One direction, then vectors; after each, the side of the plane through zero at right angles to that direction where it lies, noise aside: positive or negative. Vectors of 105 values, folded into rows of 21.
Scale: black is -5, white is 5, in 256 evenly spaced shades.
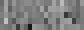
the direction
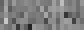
positive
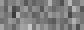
negative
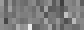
negative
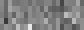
negative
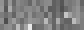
negative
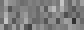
positive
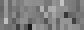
positive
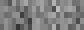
positive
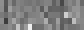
negative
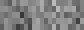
positive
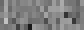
positive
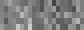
negative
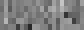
positive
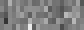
negative
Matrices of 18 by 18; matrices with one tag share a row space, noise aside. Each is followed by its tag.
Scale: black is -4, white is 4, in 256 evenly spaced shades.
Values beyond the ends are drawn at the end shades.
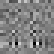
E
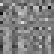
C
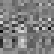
C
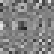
C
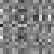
C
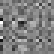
C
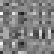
C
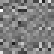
C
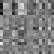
C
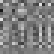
C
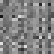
C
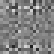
E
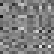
C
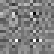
E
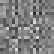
E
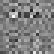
E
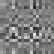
E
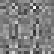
E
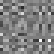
C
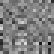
C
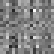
E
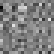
C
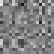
C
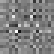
E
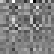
E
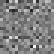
E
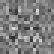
E
